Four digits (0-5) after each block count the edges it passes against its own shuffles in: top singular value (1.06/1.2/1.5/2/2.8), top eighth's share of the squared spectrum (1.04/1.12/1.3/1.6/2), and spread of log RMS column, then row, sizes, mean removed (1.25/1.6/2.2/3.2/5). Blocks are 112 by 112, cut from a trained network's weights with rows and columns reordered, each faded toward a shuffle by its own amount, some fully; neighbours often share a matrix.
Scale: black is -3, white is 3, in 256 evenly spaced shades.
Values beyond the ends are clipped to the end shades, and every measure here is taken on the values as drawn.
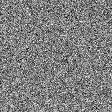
0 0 0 0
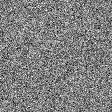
0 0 0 0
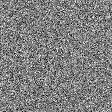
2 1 0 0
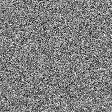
0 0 0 0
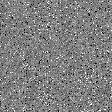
3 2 1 1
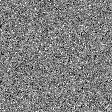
0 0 0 0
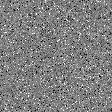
2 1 0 0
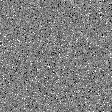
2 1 0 0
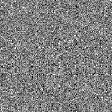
4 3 2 2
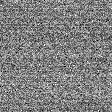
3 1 0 0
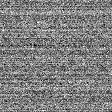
4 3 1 1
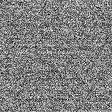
2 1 0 0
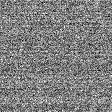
3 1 0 0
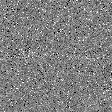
2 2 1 1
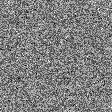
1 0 0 0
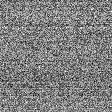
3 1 0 0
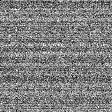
4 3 1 1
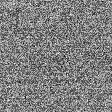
2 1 0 0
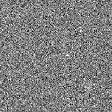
4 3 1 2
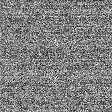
3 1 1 0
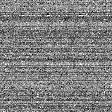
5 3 1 2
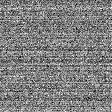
4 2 1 1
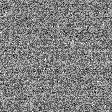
2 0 0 0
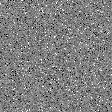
2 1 0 0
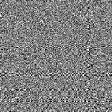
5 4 2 3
